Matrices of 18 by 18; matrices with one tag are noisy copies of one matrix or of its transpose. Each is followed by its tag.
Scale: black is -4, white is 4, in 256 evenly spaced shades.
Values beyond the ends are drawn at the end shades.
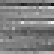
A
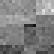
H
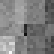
H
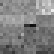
H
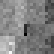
H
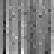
A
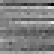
A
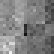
H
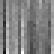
A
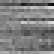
A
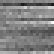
A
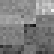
H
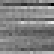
A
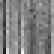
A
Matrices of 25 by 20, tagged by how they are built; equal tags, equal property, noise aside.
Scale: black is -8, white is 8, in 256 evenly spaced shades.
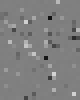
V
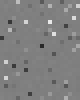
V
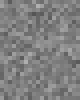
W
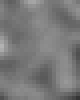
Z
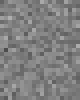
W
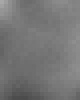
Z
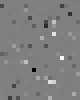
V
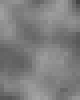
Z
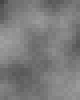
Z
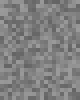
W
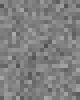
W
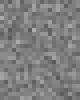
W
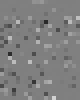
V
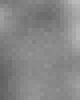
Z
